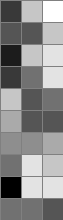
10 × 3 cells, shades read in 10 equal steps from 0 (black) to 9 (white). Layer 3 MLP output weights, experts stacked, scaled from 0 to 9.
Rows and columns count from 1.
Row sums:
18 13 16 14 14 12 16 19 16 11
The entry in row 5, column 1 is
7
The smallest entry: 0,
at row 9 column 1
